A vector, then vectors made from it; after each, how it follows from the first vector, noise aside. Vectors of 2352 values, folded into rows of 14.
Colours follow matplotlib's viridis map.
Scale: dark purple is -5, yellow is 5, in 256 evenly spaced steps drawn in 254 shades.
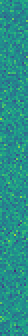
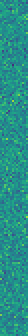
reversed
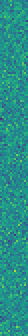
negated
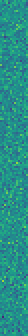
wrapped around
